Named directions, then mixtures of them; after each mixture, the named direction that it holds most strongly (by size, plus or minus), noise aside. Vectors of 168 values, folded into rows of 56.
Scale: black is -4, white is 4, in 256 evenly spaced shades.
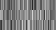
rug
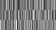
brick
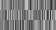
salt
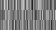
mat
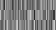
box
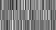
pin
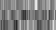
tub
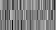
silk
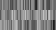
tub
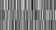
mat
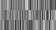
salt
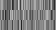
silk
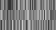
rug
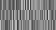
pin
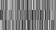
rug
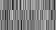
silk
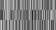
rug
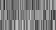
box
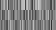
mat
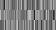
box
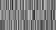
brick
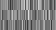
pin
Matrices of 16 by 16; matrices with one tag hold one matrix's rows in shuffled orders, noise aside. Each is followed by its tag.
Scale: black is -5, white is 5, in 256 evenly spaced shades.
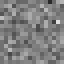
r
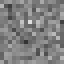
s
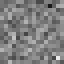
r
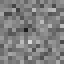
s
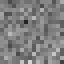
s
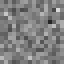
r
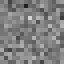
s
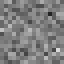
r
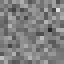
r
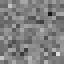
r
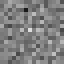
s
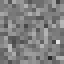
r
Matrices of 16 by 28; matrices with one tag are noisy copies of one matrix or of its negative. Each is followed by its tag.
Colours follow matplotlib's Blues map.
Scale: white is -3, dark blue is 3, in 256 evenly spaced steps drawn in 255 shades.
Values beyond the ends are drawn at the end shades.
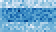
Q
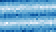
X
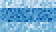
Q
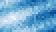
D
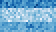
Q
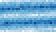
X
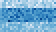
Q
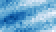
D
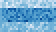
Q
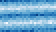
X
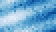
D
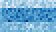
Q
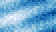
D
